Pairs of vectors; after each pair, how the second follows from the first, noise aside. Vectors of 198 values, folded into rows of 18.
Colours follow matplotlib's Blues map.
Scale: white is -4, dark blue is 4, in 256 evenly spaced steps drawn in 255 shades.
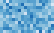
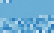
partly zeroed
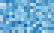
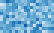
copied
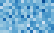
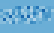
partly zeroed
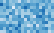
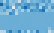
partly zeroed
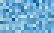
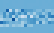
partly zeroed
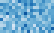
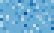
partly zeroed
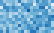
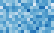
copied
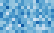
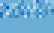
partly zeroed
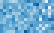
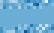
partly zeroed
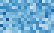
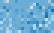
partly zeroed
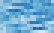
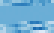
partly zeroed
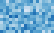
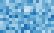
copied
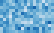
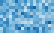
copied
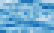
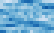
copied
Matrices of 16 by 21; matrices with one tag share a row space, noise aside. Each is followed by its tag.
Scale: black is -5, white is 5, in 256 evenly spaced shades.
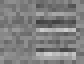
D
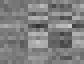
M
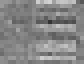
D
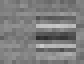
D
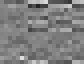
M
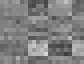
M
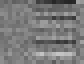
D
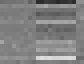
D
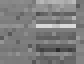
D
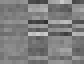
M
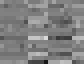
M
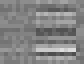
D
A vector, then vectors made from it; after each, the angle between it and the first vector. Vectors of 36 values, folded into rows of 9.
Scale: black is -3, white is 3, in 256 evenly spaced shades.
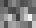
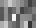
orthogonal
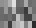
partly opposed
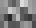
nearly opposite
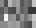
partly aligned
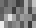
partly aligned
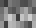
nearly parallel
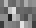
partly opposed
